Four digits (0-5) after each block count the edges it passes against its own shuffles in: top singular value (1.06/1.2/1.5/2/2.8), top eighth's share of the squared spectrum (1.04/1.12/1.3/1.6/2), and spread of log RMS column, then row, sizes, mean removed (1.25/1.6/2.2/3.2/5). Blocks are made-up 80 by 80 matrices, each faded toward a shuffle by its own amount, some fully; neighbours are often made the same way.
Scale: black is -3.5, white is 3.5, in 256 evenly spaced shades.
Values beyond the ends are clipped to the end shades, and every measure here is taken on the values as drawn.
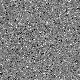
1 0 0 0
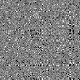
4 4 2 2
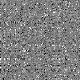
4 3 2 2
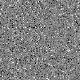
3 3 1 1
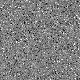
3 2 0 0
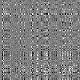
5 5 4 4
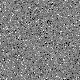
0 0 0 0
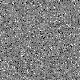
3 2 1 0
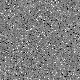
0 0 0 0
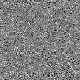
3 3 0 1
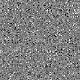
4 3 2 2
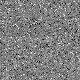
2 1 0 0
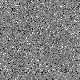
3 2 0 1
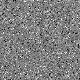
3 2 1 1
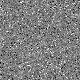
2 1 0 0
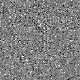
3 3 1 1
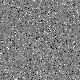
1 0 0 0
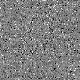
3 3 1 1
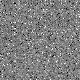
2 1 0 0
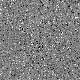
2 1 0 0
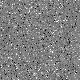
0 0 0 0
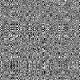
4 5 3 3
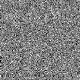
3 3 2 1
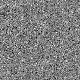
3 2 0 0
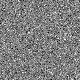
1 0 0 0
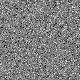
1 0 0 0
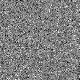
2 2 1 1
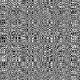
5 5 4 3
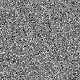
2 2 0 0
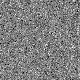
1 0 0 0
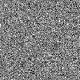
3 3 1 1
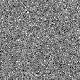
2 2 0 0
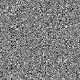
3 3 1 1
